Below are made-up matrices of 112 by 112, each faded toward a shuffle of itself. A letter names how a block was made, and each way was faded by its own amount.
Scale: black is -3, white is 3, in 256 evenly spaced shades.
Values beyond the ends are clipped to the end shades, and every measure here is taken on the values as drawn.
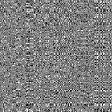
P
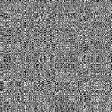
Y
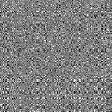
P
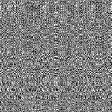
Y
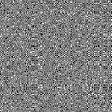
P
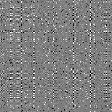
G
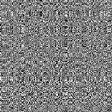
Y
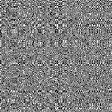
P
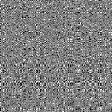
P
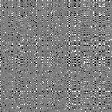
G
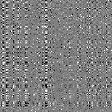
G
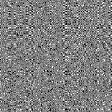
P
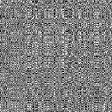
Y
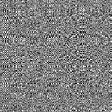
Y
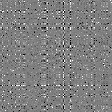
G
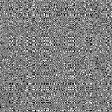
P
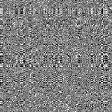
P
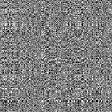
Y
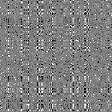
G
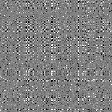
G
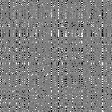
G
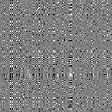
G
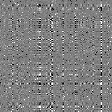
G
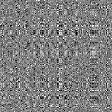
P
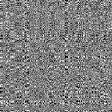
Y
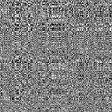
Y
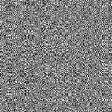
Y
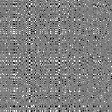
G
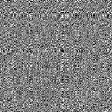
Y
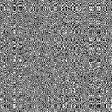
P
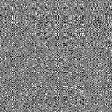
P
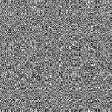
Y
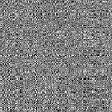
Y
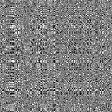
P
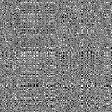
P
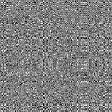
P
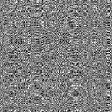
Y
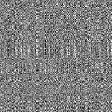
Y
